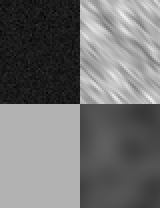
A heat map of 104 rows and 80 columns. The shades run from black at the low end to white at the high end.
The table splits into 2 rows of 2 panels. Panel 1,1: very low, fine-grained, faint in contrast. Panel 1,2: high, slanting down to the right. Panel 2,1: high, flat. Panel 2,2: low, smooth, faint in contrast.
